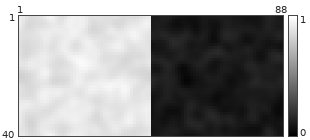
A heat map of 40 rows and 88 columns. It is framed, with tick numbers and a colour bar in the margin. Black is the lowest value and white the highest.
The table splits into one row of 2 panels. Panel 1,1: very high, blotchy, faint in contrast. Panel 1,2: very low, blotchy, faint in contrast.
